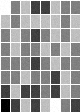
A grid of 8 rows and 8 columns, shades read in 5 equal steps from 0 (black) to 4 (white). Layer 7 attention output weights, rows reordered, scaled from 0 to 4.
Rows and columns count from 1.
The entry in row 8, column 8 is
1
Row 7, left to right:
1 3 1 1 2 1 3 2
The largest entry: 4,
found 2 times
